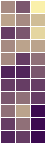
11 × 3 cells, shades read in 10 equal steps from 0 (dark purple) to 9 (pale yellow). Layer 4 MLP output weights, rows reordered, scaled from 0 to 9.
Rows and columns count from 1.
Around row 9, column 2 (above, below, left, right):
4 4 4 0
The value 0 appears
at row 9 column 3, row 10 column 3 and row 11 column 3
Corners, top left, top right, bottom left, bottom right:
5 9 1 0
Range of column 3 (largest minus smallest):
9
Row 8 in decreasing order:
4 3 2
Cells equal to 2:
8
